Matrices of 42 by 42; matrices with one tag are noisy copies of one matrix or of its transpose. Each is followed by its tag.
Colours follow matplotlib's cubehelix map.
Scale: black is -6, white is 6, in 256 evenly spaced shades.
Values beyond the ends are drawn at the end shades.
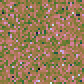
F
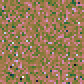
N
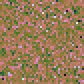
N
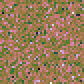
F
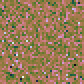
N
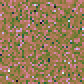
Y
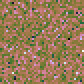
F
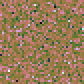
Y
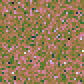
F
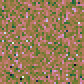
N
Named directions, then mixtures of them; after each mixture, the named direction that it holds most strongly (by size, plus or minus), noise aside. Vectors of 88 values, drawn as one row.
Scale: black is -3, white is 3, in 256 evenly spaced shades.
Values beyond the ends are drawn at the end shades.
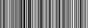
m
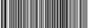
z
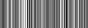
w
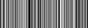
z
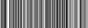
z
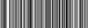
m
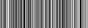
m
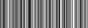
m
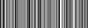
w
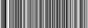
z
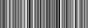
w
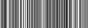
w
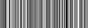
w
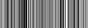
w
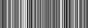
w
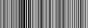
m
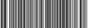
z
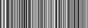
z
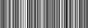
w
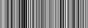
w
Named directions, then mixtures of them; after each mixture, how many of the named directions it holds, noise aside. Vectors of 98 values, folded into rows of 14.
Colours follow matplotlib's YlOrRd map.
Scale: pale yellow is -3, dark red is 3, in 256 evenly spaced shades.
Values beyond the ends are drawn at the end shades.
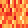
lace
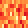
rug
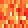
one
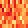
one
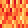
one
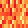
one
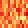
two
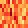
two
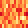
two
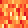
one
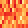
one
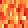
one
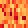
two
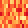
two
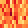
two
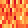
one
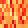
two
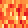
one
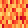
two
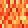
two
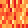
one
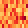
two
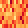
one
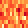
one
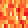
one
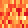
two
